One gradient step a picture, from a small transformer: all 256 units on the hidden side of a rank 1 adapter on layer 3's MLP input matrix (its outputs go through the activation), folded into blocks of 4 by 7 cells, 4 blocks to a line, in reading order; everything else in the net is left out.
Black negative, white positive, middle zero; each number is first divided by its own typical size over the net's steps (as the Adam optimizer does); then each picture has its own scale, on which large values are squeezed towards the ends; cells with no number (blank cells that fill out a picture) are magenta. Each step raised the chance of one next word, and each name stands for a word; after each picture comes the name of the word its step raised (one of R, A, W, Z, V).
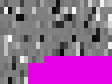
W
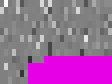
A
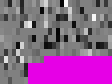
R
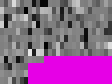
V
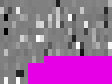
A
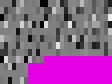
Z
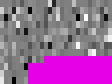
A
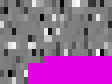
V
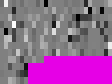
A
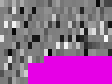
Z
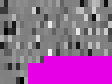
V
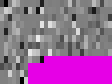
V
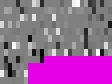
V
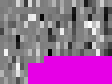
A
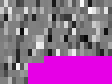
W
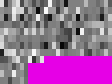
W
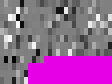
W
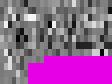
Z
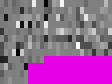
A
